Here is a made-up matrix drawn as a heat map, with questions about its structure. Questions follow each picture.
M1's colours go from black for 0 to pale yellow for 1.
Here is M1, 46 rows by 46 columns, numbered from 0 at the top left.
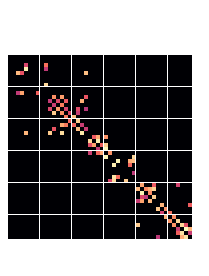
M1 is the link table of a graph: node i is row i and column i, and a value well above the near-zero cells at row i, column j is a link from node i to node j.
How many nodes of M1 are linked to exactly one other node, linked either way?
2
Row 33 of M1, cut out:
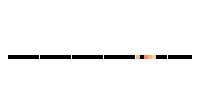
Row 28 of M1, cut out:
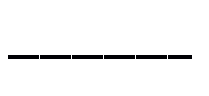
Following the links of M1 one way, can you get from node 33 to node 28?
no
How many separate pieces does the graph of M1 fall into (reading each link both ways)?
9
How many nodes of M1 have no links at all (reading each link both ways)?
6
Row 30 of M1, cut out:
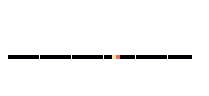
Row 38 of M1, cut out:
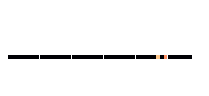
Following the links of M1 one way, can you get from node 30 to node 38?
no
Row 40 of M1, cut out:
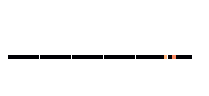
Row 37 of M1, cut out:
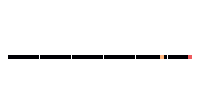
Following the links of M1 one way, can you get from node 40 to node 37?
yes
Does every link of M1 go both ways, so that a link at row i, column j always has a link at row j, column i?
yes
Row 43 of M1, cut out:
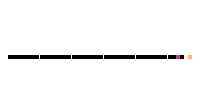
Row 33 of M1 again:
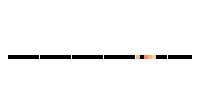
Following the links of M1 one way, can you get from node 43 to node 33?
yes
